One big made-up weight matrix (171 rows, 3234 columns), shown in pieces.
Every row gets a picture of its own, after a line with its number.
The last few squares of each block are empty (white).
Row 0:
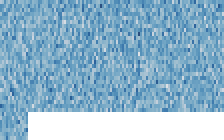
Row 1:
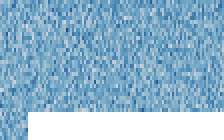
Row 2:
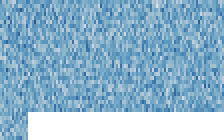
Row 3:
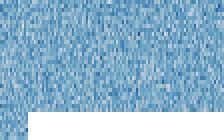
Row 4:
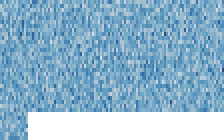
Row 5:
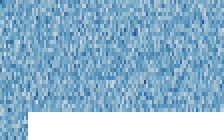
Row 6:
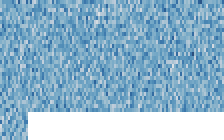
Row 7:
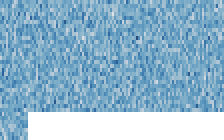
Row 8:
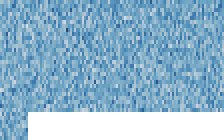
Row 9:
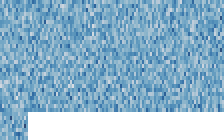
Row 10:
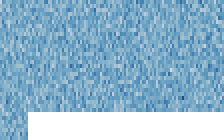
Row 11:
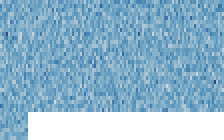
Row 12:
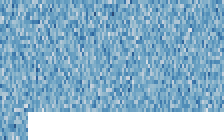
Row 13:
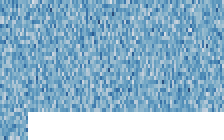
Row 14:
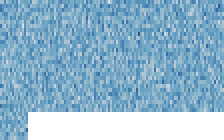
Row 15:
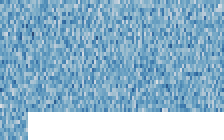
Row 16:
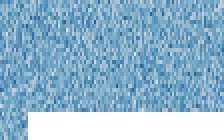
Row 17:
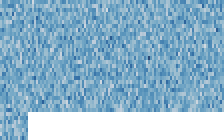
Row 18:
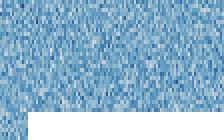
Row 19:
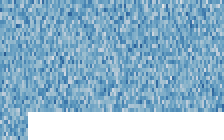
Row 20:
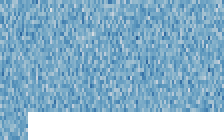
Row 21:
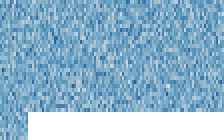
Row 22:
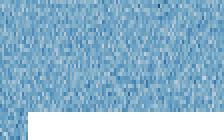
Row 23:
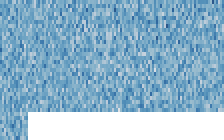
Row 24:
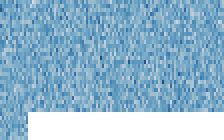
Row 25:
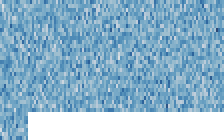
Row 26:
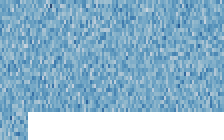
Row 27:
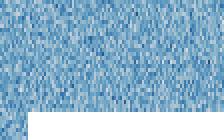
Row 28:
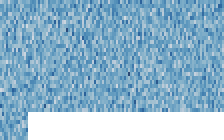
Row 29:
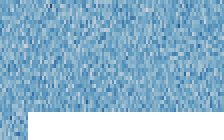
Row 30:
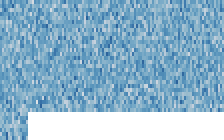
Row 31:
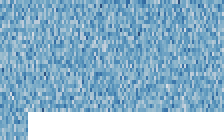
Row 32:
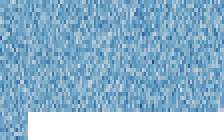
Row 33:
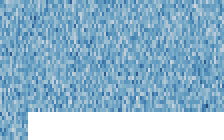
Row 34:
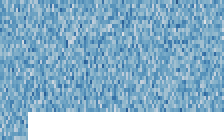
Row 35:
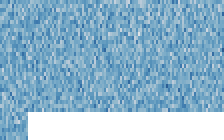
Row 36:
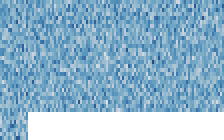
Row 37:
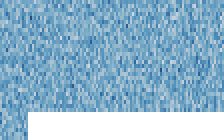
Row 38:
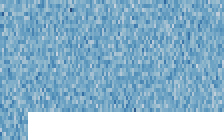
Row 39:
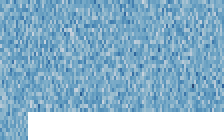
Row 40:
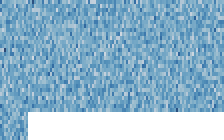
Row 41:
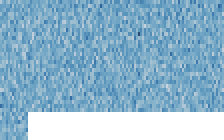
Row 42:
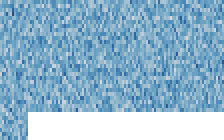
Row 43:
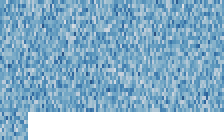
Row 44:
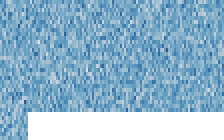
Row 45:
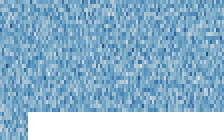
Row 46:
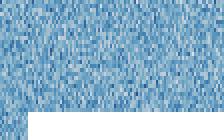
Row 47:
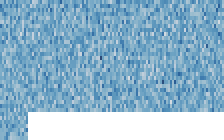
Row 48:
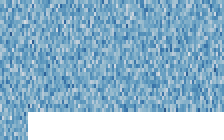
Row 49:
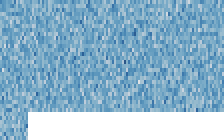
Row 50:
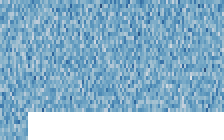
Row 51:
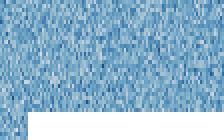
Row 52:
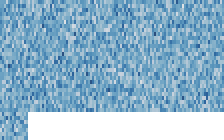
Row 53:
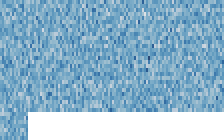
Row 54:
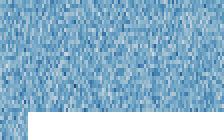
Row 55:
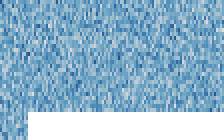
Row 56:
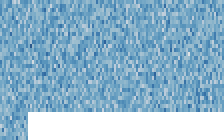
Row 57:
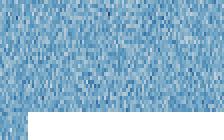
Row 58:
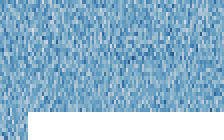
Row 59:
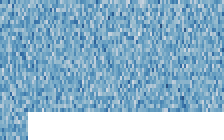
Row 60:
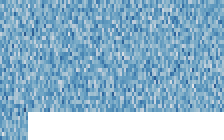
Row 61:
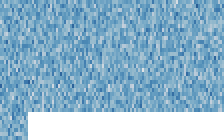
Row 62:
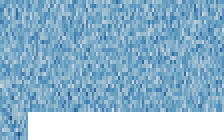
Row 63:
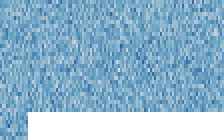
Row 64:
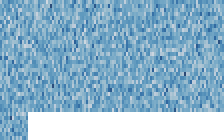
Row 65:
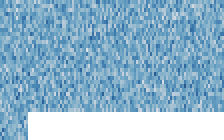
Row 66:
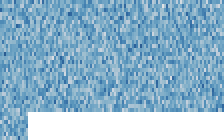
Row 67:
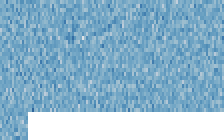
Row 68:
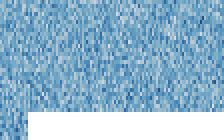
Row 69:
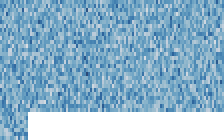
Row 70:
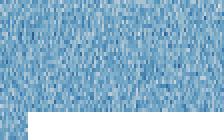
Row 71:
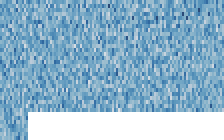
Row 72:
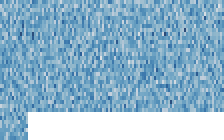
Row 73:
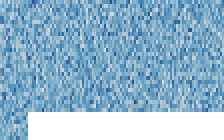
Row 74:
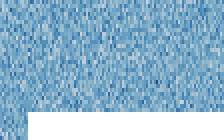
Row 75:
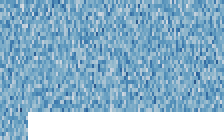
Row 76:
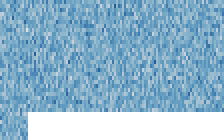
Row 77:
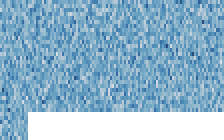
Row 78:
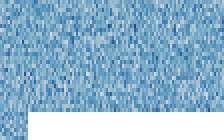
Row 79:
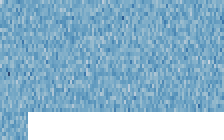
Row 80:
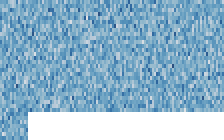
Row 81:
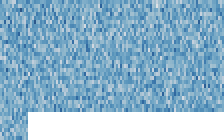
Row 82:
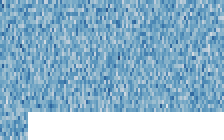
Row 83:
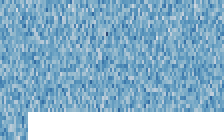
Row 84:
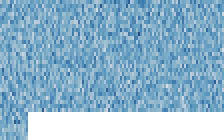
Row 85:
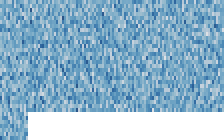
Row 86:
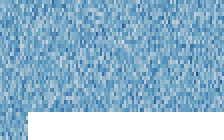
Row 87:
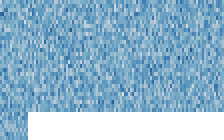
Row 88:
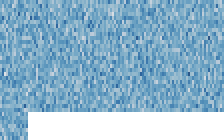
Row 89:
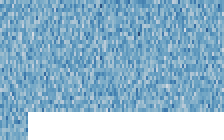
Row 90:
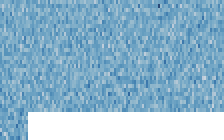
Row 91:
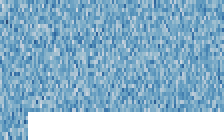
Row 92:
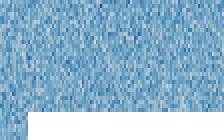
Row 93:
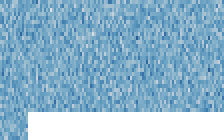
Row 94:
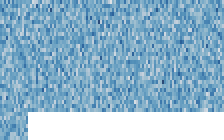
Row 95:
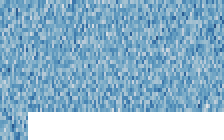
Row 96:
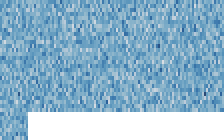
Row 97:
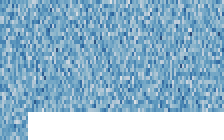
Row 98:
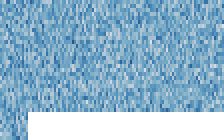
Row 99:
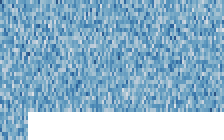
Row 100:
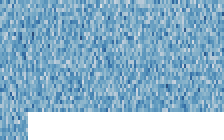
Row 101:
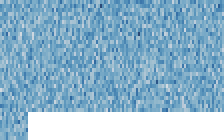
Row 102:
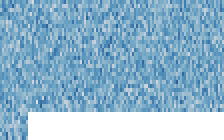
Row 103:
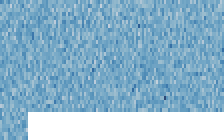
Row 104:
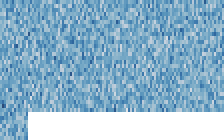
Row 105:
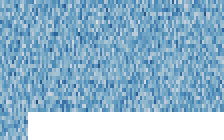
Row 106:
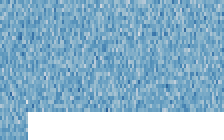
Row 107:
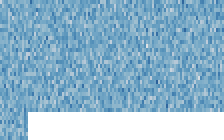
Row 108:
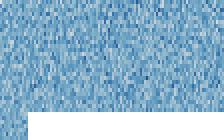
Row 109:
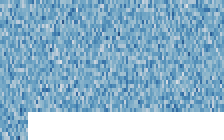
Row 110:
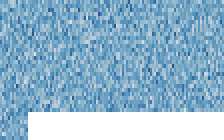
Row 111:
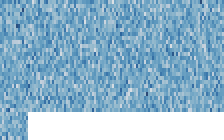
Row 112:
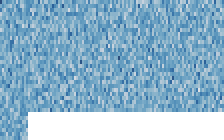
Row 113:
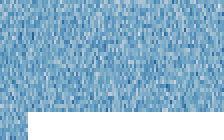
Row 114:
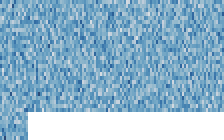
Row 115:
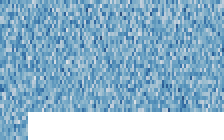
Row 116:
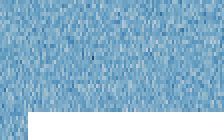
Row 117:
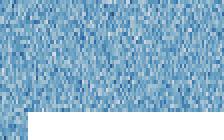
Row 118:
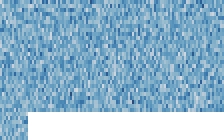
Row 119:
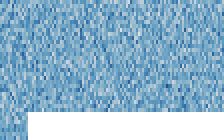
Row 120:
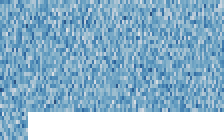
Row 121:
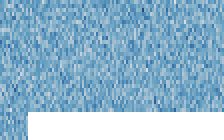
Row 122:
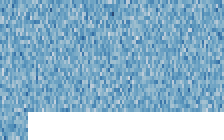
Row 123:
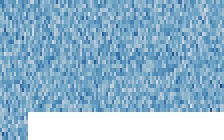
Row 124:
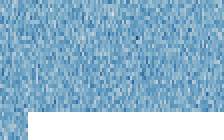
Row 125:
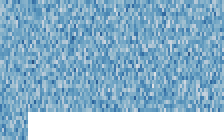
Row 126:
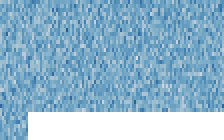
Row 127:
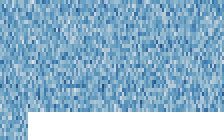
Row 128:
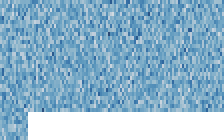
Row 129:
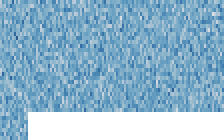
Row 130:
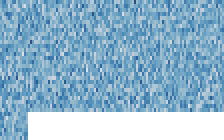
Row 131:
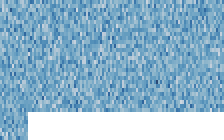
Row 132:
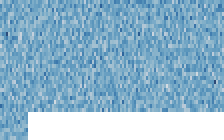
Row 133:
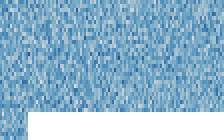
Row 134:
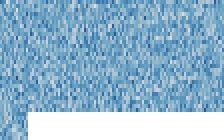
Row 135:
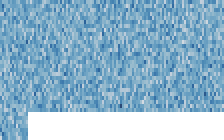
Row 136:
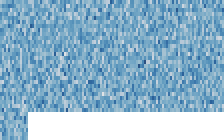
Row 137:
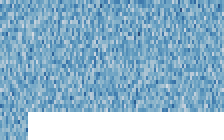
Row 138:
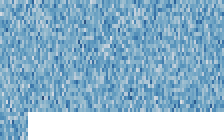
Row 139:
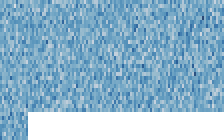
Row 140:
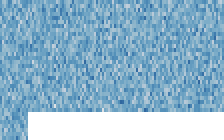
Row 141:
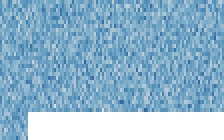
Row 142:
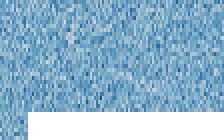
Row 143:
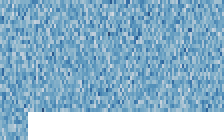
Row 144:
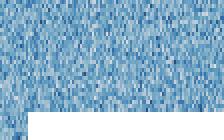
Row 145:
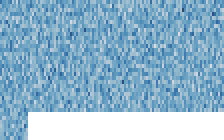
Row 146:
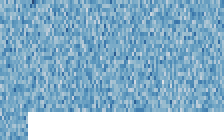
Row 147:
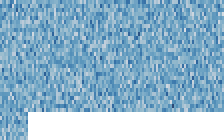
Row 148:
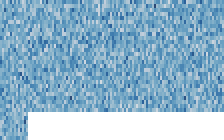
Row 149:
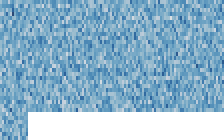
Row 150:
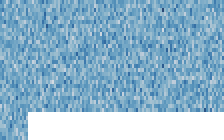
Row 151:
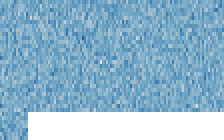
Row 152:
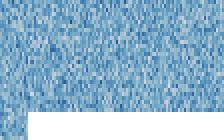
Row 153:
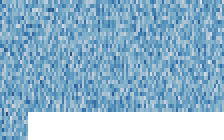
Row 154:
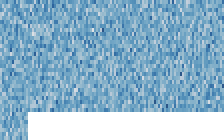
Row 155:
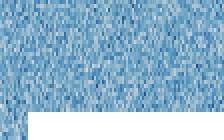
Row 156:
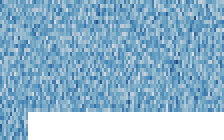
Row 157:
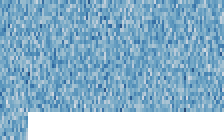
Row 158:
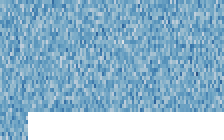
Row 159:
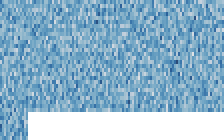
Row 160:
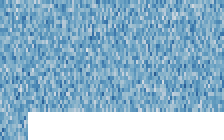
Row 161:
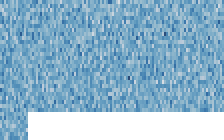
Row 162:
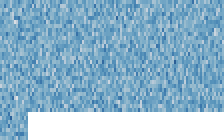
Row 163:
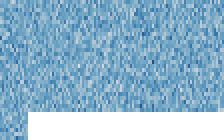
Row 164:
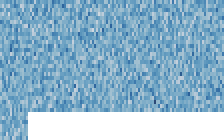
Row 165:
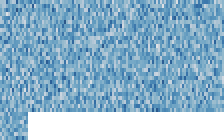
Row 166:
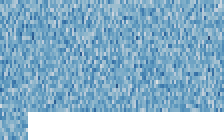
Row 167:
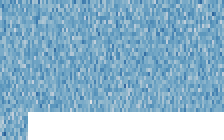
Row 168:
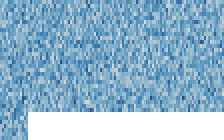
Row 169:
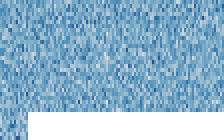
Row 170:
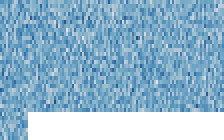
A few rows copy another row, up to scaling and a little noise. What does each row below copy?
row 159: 156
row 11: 132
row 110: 80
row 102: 30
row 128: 143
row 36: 169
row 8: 1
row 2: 81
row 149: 42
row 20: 93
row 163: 32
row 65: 160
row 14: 3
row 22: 90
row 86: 158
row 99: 55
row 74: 131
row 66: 19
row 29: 26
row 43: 52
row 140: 141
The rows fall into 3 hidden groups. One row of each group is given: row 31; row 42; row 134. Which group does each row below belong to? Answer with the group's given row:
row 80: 42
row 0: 31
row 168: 134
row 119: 31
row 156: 42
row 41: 31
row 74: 42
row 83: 134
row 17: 42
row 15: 31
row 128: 31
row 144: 134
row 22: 42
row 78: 134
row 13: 31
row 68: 42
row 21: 31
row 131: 42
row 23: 134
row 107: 42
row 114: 31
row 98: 134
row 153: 42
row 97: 31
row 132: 31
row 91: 42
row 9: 134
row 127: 134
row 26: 134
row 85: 42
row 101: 31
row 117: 31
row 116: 134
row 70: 31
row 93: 31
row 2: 134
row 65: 134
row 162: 134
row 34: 134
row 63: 134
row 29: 134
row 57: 42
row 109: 42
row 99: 42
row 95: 134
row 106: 31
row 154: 42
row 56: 134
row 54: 42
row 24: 31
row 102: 42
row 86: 42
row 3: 31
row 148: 42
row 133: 42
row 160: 134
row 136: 42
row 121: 42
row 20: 31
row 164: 42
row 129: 42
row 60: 42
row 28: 31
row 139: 42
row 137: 31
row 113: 31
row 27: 134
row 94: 31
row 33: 134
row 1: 31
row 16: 31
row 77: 42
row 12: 31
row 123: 42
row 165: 134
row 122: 31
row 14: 31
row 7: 31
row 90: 42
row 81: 134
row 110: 42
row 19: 42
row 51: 134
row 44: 134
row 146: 31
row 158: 42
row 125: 134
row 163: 134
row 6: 42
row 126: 31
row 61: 134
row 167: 42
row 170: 31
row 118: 42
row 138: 42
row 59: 31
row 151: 31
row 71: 134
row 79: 134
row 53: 42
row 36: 134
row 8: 31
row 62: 134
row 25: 42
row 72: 31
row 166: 31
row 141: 134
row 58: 42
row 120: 31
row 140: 134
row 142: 134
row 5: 42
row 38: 42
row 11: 31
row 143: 31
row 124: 31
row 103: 31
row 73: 31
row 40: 42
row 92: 31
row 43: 134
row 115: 31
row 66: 42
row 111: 42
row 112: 42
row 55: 42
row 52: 134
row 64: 134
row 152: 42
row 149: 42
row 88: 31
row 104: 134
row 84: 31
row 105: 42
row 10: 42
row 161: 31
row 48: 134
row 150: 134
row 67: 134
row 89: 31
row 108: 42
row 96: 134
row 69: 134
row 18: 42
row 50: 31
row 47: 31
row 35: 31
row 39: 42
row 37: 134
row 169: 134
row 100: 31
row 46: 42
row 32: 134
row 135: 42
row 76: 42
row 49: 42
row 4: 31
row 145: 42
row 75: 42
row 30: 42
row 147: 31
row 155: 42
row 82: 42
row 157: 42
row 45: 42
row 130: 134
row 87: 42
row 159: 42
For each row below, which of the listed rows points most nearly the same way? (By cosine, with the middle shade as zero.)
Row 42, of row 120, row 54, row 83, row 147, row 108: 54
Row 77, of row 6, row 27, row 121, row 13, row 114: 6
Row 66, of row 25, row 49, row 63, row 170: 49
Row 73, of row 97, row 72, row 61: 72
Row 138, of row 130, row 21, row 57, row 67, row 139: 57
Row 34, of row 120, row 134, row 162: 134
